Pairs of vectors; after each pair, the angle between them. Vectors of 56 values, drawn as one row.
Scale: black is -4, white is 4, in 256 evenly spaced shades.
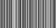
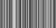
nearly parallel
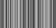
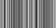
nearly opposite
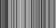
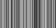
orthogonal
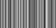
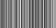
orthogonal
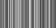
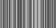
orthogonal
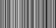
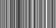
nearly opposite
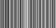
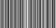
nearly parallel
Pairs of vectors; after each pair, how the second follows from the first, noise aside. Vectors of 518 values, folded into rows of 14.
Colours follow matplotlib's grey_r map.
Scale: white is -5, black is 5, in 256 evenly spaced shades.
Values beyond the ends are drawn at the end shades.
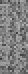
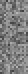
wrapped around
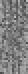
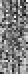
scaled up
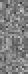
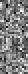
scaled up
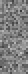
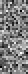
scaled up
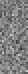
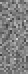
reversed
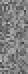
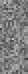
wrapped around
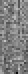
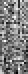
scaled up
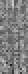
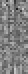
reversed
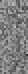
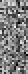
scaled up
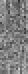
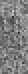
wrapped around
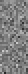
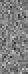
wrapped around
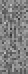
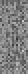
reversed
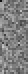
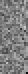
reversed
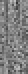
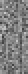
wrapped around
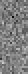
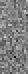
reversed
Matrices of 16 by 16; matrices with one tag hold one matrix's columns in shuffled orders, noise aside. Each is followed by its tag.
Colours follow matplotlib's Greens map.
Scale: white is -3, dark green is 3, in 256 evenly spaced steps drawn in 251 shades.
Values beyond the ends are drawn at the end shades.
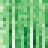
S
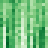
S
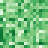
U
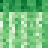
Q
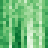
S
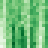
S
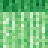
Q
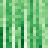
S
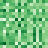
U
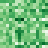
U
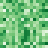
U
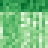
Q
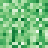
U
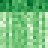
Q
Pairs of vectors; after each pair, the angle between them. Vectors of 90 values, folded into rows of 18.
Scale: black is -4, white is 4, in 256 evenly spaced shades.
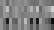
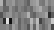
partly opposed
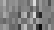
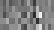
nearly opposite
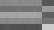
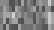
orthogonal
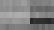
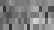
partly opposed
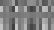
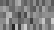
partly aligned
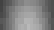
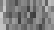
partly opposed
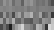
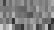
nearly opposite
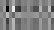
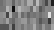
partly opposed
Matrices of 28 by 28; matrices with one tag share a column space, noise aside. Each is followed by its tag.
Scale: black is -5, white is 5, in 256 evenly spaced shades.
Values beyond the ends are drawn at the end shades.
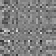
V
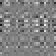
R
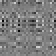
R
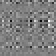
R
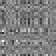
V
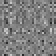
V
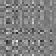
V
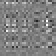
R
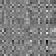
V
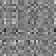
V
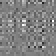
R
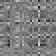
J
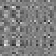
J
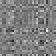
V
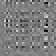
R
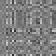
V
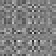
V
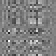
V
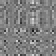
V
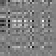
R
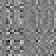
V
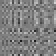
V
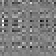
R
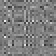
J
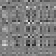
J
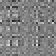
J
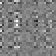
R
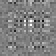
R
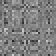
V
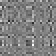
J
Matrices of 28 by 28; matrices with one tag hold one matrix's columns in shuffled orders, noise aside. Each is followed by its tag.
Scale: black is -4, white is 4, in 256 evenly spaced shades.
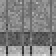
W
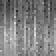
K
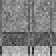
W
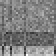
W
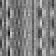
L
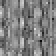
L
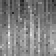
K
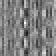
L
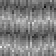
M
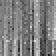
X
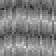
M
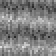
M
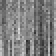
X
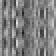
L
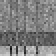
W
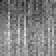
K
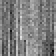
X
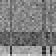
W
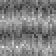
M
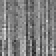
X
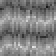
M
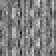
L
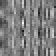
L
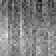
K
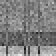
W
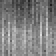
K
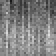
K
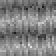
M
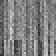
X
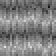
M
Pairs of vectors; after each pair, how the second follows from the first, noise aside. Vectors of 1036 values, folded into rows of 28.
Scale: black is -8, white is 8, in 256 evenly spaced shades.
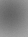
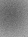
copied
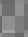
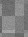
copied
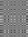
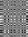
scaled up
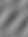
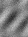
scaled up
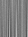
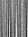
scaled up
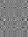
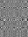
copied
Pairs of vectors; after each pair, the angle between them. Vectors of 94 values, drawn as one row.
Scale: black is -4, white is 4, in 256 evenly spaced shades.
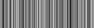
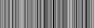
partly opposed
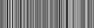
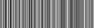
partly opposed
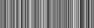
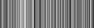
orthogonal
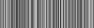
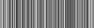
partly aligned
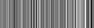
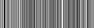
orthogonal
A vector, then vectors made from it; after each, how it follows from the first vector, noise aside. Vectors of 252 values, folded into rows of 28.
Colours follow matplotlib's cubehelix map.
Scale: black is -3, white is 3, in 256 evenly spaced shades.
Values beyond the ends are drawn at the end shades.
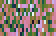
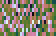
negated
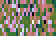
negated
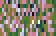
negated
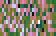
negated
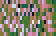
negated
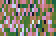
negated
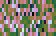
negated
